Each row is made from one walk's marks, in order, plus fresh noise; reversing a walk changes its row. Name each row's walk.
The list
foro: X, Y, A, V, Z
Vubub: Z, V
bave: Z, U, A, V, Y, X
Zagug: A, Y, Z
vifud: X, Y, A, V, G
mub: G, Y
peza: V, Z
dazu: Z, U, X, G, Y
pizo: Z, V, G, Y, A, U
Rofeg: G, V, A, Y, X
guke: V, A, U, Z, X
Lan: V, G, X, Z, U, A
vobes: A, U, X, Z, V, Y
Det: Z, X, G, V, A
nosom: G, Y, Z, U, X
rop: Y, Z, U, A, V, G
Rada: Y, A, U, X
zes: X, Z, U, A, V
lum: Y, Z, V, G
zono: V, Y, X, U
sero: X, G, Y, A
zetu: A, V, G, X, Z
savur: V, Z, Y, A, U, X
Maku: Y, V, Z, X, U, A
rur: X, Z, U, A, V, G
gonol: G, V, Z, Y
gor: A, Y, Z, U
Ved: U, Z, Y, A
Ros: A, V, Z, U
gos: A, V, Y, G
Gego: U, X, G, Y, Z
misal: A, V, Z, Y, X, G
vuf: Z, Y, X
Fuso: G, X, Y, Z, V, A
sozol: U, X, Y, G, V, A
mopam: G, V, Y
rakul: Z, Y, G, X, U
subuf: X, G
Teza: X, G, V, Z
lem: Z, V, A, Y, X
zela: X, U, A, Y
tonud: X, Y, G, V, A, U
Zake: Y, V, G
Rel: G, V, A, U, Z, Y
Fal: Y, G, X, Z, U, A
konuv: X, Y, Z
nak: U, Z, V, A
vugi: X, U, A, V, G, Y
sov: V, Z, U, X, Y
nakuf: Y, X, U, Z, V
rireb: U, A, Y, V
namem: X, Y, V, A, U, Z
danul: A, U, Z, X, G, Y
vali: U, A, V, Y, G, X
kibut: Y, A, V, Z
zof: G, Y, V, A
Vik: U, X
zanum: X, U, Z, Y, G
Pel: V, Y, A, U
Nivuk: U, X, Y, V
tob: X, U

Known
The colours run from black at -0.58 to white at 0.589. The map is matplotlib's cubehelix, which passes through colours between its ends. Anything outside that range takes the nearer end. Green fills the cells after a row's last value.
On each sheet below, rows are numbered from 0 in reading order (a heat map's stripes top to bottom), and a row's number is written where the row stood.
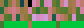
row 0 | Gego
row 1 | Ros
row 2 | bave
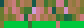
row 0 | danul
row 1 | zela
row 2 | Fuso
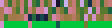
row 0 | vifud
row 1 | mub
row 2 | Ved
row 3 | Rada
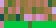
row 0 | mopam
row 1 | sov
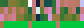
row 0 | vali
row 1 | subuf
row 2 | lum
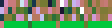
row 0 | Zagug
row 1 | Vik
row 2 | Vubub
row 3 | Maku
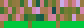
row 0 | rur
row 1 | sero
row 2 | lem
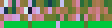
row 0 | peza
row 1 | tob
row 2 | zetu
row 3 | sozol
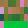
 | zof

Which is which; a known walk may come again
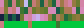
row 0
mub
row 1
guke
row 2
dazu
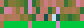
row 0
vugi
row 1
Zake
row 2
zof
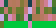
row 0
nakuf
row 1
gos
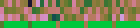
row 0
savur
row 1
nak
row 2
Rel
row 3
vali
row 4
Maku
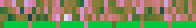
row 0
rakul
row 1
gonol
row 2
zono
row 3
foro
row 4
bave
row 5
lum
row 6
namem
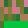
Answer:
Fal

